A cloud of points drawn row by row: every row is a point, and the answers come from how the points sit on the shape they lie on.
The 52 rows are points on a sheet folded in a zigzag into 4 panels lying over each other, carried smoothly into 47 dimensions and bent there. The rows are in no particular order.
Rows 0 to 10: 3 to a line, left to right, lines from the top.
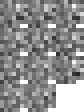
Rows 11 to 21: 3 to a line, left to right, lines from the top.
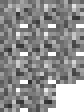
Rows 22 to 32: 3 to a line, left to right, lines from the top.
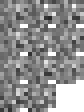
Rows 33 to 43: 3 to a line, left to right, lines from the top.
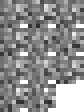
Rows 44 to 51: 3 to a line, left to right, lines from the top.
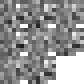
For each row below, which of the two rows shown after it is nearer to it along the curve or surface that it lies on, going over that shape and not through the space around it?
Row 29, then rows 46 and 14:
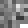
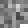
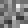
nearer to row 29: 14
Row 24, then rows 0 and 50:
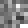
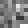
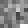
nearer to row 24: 0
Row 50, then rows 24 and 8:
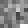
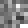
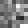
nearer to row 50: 8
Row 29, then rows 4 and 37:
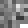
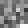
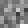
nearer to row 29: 37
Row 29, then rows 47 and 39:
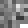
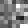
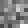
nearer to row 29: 47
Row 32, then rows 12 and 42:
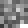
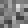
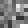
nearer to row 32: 42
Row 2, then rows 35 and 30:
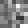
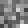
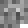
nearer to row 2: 30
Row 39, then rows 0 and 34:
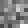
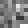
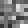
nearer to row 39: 34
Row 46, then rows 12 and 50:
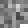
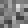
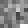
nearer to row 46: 12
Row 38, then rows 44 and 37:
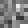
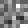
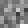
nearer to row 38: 44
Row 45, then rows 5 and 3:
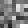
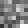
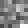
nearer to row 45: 5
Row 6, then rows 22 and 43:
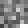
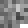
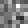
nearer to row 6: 22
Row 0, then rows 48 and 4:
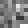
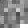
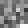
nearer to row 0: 48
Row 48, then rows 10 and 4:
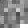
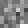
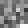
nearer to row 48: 10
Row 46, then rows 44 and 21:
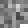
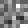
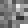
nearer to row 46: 44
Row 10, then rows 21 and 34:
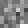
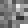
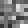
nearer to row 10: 21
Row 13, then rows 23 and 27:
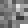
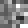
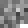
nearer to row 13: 23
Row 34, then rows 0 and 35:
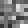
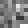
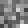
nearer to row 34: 35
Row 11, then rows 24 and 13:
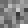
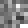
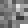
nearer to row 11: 13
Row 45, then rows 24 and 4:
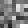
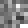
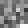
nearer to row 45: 4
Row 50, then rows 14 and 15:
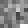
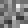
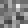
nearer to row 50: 14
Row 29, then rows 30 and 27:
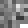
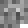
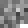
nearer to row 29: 30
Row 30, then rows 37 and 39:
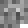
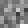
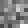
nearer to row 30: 37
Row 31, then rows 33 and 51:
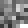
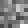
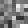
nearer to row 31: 51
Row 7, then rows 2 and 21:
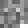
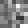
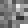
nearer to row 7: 21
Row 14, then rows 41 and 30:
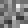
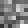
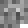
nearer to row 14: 30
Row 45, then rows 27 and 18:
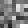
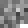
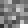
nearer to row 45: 18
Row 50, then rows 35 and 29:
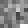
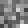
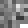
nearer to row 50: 29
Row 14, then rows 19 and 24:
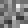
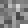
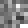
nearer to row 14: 24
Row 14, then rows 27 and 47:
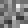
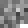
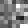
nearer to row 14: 47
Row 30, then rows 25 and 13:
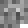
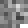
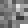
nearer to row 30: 13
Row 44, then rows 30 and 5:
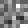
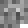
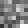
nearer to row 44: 30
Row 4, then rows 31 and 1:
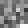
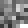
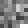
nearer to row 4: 31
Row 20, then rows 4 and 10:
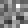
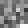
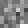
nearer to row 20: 10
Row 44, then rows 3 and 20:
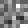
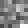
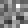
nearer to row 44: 20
